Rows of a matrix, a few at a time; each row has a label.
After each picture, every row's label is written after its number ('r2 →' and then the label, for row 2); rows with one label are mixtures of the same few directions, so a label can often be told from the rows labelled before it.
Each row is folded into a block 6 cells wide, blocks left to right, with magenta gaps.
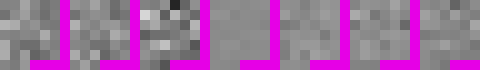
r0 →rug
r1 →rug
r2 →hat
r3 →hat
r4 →rug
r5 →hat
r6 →hat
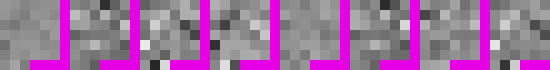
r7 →rug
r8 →hat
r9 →rug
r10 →rug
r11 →rug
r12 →hat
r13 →hat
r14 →rug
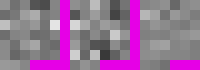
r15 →hat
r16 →rug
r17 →hat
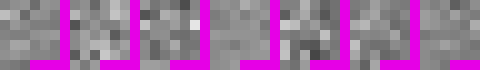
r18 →hat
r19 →rug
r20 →hat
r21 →hat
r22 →rug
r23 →rug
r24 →hat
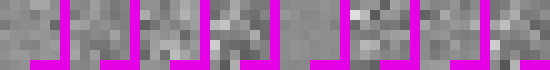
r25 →hat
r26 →rug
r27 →rug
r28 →rug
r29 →hat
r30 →hat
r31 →hat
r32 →rug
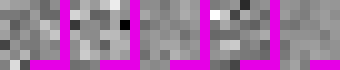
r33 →rug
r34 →hat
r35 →rug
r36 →hat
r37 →rug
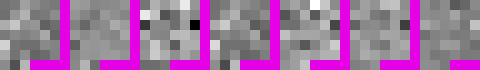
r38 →rug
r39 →rug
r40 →hat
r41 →rug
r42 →hat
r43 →hat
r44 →hat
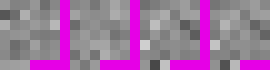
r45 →hat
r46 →rug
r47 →rug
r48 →rug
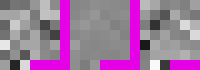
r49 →rug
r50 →rug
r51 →rug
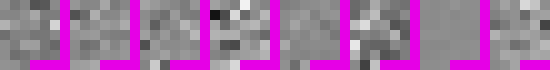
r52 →hat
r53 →hat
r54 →rug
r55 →hat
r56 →rug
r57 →rug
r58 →hat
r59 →hat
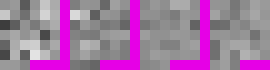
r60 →rug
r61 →hat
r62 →hat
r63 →rug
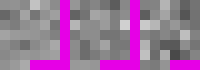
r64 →hat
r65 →hat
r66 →rug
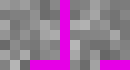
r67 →rug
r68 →rug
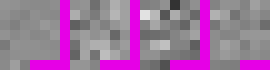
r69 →rug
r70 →rug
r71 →hat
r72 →hat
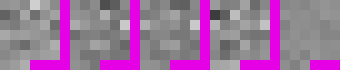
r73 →hat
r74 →hat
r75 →hat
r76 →hat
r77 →rug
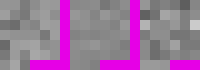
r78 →rug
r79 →hat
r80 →hat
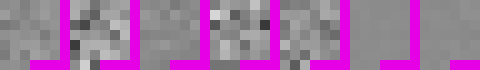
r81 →rug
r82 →rug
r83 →hat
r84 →hat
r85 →rug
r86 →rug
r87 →rug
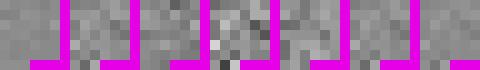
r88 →hat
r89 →rug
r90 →hat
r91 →rug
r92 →rug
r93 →rug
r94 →rug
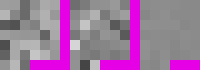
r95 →rug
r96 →rug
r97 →rug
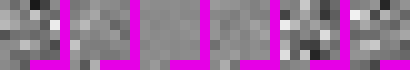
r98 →hat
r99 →rug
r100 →rug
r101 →rug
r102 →rug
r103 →hat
